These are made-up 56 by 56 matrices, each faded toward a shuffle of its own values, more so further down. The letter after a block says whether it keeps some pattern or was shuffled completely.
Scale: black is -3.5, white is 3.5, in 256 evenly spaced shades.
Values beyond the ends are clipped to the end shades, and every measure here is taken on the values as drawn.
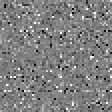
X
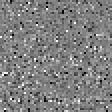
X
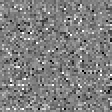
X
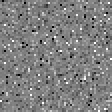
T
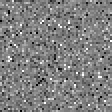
T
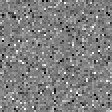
T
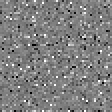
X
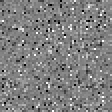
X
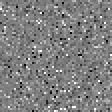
T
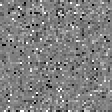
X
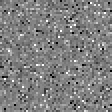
T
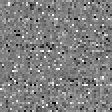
X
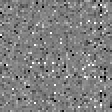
X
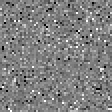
T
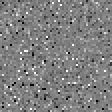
T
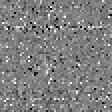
X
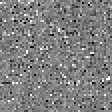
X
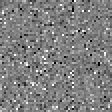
X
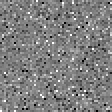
T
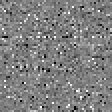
X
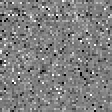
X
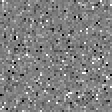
T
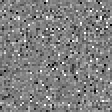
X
